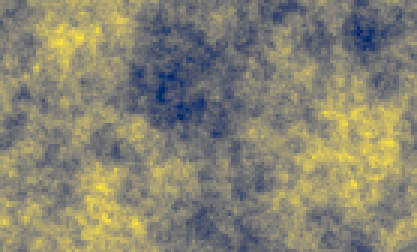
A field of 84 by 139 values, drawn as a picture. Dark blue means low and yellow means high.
Stripes: none. Odd rows or columns: none. Mirror symmetry: none. Histogram: bell-shaped.
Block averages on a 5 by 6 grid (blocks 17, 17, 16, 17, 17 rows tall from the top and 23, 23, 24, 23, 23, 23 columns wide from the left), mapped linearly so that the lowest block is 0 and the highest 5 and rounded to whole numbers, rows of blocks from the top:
4 5 1 2 2 1 / 3 3 0 2 3 3 / 3 3 1 2 4 5 / 3 4 3 2 5 5 / 4 5 2 2 3 3
